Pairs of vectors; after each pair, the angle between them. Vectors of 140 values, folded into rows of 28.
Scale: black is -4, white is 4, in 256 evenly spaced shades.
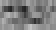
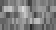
nearly opposite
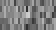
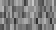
orthogonal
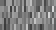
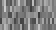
partly opposed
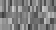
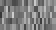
orthogonal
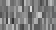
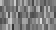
orthogonal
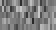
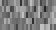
nearly parallel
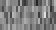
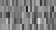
orthogonal
